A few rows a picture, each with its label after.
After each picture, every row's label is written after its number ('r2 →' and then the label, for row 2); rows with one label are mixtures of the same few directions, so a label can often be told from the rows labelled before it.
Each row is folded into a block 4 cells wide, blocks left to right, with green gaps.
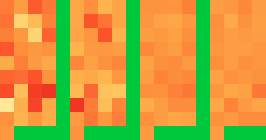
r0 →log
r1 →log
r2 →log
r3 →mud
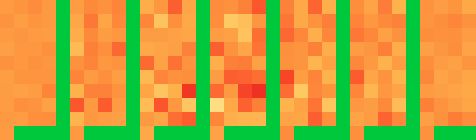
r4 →mud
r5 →mud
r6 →mud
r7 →log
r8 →log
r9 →log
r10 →log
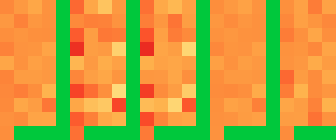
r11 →mud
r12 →mud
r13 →mud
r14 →mud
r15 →log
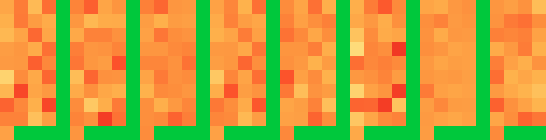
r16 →log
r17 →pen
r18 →pen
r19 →log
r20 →log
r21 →mud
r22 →pen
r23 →log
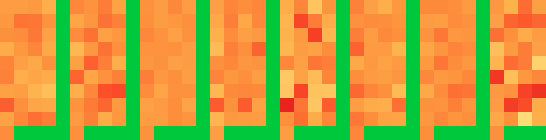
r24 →log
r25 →pen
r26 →log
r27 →mud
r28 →log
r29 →mud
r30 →pen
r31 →pen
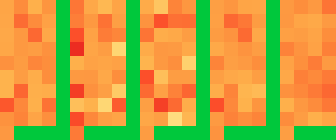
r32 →log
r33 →mud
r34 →pen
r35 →log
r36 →log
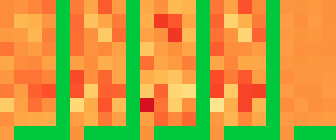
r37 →log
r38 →log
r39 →log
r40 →log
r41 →mud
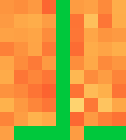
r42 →log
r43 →mud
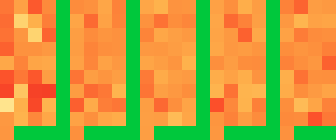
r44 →log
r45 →mud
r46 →pen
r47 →log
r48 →pen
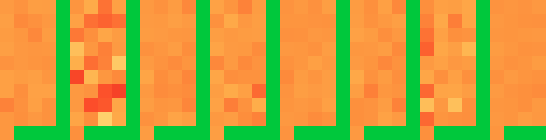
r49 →log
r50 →pen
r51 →log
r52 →mud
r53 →log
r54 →log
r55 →mud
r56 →pen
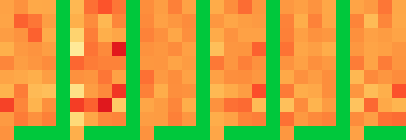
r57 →log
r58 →mud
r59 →log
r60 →mud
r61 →mud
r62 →mud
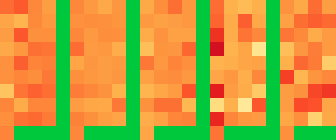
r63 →pen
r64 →mud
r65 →mud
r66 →mud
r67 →pen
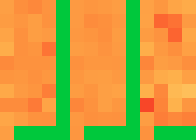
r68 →mud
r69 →log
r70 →log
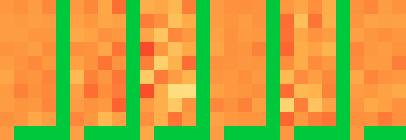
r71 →log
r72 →log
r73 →pen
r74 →mud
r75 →mud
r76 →pen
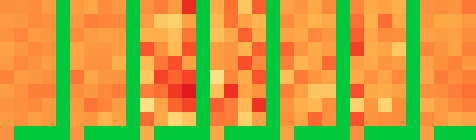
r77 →pen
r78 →pen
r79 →log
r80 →log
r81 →pen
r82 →mud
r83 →log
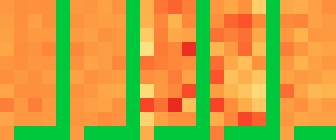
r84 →mud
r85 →pen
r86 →mud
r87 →log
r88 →pen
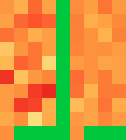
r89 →pen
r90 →log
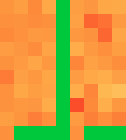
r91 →log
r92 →log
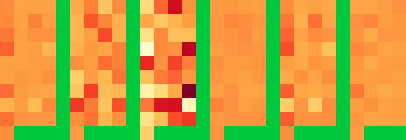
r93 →mud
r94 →log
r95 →mud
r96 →log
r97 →mud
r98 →pen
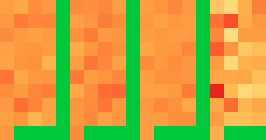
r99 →pen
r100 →pen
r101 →mud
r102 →pen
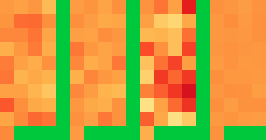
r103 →log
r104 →pen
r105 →log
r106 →mud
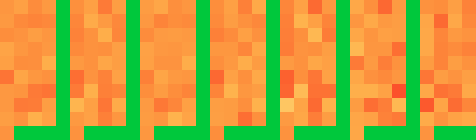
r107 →pen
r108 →log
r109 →pen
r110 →log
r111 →log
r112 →mud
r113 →mud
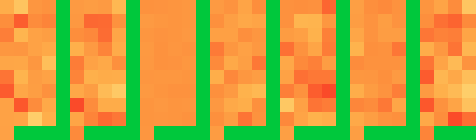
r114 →pen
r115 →log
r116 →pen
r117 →pen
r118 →log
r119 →mud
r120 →log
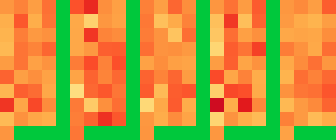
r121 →mud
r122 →pen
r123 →log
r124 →mud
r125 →log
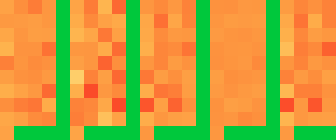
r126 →mud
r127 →log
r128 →mud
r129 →pen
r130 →mud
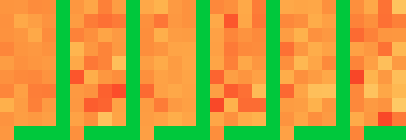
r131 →log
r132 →pen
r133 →pen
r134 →mud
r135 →pen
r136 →log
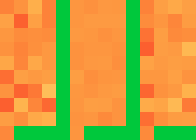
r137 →mud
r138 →pen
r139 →mud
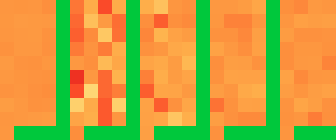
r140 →log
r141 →log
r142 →pen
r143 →log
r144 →pen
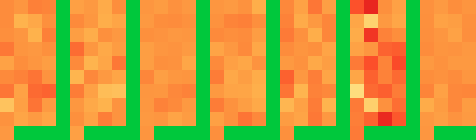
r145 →log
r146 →pen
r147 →pen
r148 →log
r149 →log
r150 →pen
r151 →log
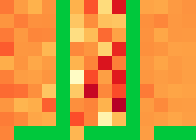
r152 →mud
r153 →log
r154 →pen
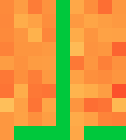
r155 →log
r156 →mud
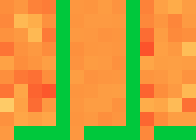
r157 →log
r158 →pen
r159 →mud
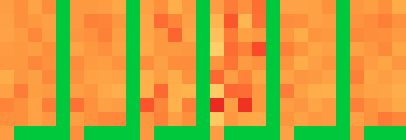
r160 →log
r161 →log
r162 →log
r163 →mud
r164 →pen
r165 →log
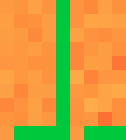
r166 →log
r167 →pen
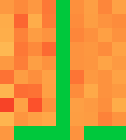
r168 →mud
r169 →log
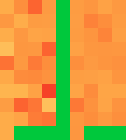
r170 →mud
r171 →log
